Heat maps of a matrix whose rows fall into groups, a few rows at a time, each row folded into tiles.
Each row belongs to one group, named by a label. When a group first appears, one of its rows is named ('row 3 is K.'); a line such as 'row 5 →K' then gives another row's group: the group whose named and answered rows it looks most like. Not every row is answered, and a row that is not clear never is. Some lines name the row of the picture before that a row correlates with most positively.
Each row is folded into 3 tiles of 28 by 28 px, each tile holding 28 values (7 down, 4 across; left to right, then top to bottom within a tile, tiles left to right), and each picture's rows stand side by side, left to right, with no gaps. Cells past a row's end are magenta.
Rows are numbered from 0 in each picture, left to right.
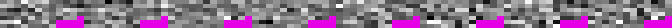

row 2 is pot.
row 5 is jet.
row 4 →jet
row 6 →jet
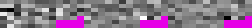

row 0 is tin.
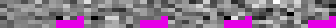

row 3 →jet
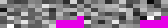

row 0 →tin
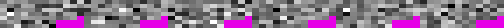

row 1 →jet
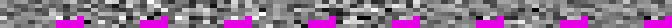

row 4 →jet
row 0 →pot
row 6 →jet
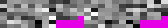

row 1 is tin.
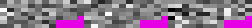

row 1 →tin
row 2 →tin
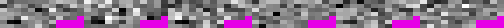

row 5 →tin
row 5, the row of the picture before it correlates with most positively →1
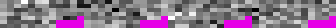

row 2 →tin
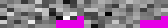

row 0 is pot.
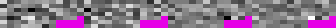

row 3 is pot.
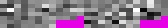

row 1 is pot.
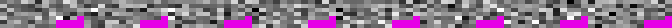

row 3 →tin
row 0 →pot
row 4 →tin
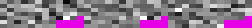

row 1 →pot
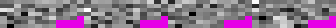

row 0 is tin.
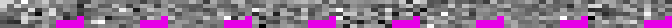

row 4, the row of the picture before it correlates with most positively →1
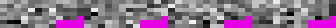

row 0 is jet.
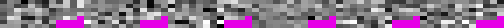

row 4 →jet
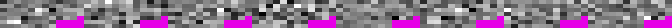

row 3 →jet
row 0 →jet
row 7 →pot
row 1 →jet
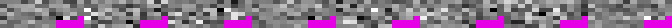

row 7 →pot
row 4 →jet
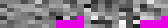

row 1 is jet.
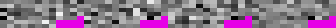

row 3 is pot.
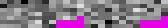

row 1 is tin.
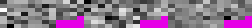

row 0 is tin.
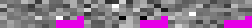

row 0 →pot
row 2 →tin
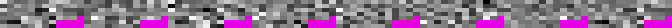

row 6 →pot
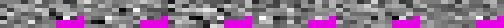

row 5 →pot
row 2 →jet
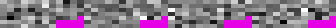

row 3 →pot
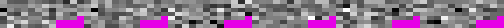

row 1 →tin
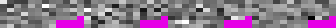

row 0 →tin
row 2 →jet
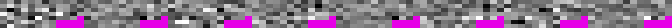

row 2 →jet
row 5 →pot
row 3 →pot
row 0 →tin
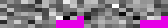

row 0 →pot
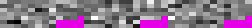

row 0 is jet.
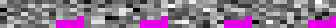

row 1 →jet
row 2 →jet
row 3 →pot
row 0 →tin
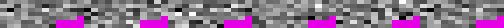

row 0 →tin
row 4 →pot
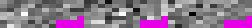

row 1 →jet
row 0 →tin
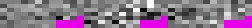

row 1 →pot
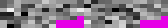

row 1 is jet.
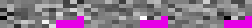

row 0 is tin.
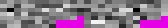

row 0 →tin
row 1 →jet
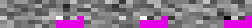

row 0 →pot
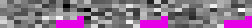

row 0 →pot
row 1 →tin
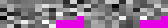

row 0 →tin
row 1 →pot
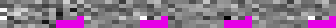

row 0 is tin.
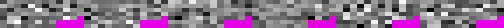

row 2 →jet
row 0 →jet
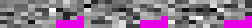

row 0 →pot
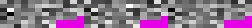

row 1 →tin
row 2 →tin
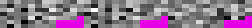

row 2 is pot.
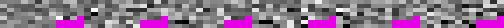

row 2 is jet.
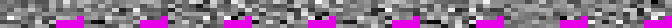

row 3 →pot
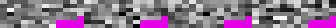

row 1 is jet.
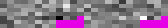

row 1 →pot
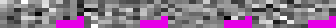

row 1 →tin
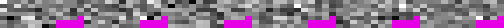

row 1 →pot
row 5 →pot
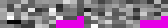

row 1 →tin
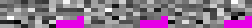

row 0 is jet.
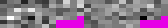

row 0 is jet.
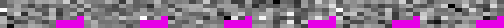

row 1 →pot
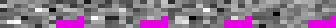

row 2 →jet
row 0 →jet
